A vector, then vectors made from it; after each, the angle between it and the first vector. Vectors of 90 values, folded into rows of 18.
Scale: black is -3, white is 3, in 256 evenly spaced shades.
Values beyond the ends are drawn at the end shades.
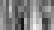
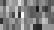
partly opposed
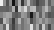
orthogonal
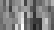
nearly opposite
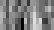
nearly parallel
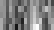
nearly parallel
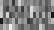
orthogonal
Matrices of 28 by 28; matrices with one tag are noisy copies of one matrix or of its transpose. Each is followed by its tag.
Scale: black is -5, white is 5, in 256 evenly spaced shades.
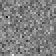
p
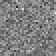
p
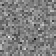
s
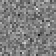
s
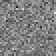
p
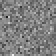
p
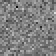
p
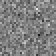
s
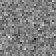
s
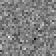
s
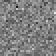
p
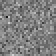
p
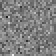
p
